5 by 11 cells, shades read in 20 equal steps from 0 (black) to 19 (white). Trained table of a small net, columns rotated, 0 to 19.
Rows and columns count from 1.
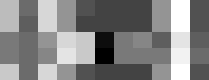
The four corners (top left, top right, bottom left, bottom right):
14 6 15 6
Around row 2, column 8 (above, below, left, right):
5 10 5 11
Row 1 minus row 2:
0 1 0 0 1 0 0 0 0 0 0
